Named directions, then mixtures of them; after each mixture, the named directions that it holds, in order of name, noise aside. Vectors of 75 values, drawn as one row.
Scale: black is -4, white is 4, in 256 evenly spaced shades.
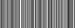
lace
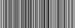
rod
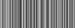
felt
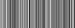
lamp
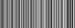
felt, lace, lamp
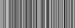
felt, lamp, rod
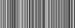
lace, lamp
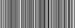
lace, lamp, rod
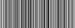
rod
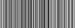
rod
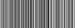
felt, lace, rod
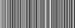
felt, lamp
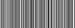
felt, lace, rod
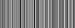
lace, rod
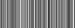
lace, lamp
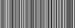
felt, lace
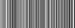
felt, lace, lamp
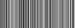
lamp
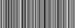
felt, rod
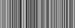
felt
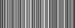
rod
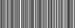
lace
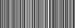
felt, lace, rod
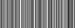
lace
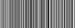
felt, lace, rod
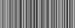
felt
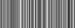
felt, lace, lamp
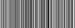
felt, lace, rod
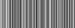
felt, lamp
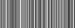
lace, lamp
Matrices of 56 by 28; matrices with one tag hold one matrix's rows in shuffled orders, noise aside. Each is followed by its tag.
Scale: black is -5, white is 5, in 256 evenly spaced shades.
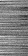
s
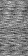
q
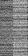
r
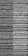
r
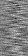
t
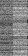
r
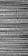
s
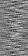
t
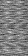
q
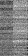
r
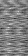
q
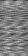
q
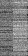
r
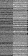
r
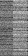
r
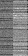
r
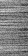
s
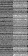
r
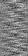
t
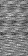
q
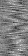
t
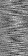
t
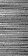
s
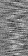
t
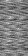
q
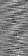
t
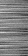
s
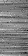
s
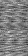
q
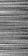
s
